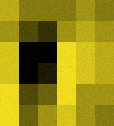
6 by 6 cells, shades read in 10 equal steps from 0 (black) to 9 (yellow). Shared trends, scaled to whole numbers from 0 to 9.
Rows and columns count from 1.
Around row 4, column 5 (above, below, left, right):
8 6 9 7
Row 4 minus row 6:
-1 -4 -5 1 2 2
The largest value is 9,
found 5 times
